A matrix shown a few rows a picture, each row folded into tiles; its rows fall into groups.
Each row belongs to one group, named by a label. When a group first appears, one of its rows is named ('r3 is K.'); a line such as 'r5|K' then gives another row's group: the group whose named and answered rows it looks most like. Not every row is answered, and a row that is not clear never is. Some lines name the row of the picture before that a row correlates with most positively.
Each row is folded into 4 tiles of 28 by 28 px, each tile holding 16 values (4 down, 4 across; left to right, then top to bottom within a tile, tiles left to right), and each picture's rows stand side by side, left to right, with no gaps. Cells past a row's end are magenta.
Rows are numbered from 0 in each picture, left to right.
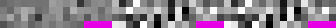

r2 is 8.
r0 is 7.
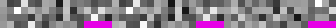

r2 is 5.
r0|8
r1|8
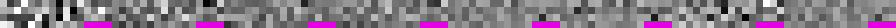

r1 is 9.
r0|8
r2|7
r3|9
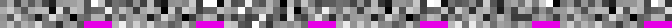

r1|5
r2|8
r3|5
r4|5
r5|5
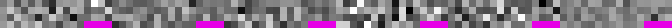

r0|5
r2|7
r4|9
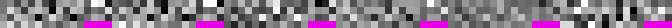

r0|5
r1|5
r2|9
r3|5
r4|9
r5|8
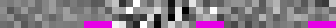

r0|9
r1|8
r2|9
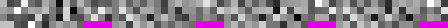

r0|8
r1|5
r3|5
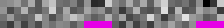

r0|9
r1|9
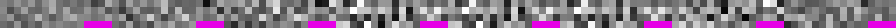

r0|9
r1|9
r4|8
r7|7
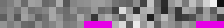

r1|5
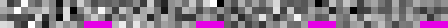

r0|8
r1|5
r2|9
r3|7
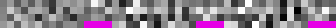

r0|5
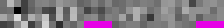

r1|7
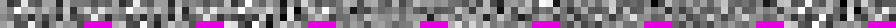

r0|8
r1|8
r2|8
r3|7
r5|9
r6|9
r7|8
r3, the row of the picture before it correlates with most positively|0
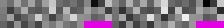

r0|9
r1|9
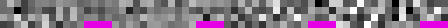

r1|7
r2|9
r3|8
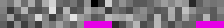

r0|9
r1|7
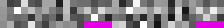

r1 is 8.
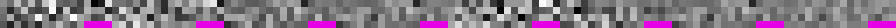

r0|9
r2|7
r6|7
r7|7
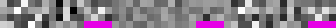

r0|8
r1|7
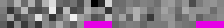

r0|9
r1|7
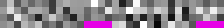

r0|5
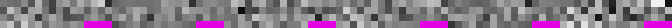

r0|5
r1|7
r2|7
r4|7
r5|5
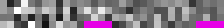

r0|8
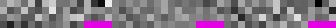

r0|9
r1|9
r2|9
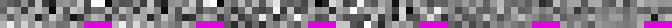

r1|5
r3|8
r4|9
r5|7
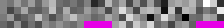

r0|9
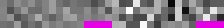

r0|9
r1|8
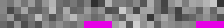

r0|9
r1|5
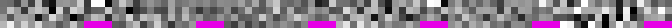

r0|5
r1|7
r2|9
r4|5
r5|8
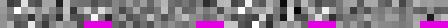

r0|8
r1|9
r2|8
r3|7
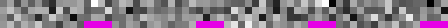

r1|7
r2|5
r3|9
